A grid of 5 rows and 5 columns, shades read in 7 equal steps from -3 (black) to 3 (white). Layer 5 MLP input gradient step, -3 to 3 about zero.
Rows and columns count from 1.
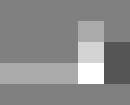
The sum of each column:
1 1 1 6 -2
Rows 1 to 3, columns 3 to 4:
0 0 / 0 1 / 0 2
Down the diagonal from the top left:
0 0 0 3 0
